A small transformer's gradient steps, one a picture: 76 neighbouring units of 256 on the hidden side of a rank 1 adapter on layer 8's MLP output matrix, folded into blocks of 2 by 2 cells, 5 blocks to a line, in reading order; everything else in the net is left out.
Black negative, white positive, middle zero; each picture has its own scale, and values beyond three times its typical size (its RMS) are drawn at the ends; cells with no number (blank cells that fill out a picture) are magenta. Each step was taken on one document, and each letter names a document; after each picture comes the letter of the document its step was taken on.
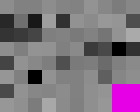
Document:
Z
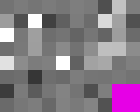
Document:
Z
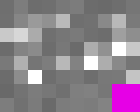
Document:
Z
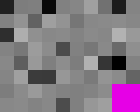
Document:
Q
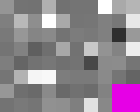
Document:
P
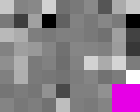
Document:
P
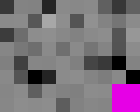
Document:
Q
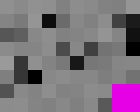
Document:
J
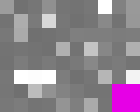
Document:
P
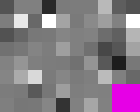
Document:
P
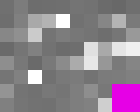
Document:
Z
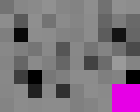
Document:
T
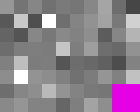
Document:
P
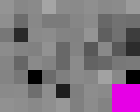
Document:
T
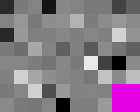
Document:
Q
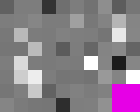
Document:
Q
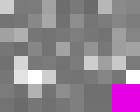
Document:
Q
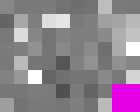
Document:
T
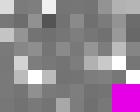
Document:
Q
